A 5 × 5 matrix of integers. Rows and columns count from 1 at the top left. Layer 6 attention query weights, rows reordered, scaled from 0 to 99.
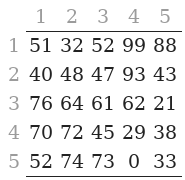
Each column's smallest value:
40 32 45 0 21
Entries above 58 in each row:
2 1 4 2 2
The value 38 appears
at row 4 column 5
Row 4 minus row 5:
18 -2 -28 29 5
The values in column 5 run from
21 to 88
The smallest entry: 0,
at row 5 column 4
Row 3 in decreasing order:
76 64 62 61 21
